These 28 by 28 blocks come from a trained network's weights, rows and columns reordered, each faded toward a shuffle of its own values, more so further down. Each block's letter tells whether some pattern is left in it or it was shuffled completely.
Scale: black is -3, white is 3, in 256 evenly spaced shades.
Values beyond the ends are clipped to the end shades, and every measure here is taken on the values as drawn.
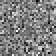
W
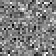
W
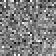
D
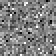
W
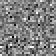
D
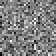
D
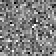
W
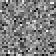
D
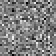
D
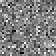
D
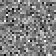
W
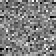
D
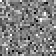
W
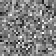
D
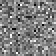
D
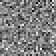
D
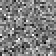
W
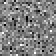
W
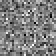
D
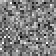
D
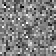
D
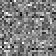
D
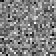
W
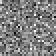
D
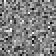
W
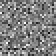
D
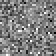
W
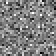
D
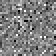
D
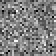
D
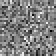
D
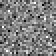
W
